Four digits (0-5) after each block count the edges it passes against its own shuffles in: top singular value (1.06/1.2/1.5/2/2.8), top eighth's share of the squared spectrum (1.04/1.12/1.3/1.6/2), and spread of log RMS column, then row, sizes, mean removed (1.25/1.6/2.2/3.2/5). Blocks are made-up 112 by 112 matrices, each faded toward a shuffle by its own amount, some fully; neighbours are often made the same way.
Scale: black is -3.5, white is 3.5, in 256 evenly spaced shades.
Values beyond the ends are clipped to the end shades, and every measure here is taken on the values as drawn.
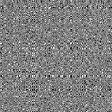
5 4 3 3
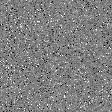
2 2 1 0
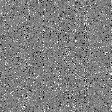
3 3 2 0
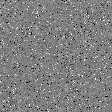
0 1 0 0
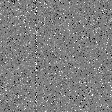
3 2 1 0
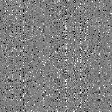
4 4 3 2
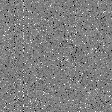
3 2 1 0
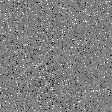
3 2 1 0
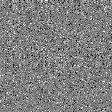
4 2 1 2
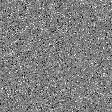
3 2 0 0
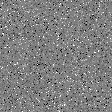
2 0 0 0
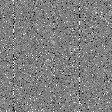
3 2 2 0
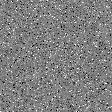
0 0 0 0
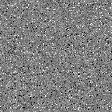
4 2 1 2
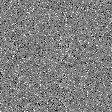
2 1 0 0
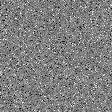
1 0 0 0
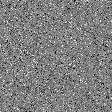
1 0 0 0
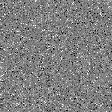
3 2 0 0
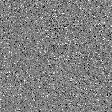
3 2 0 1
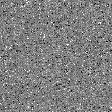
3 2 1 1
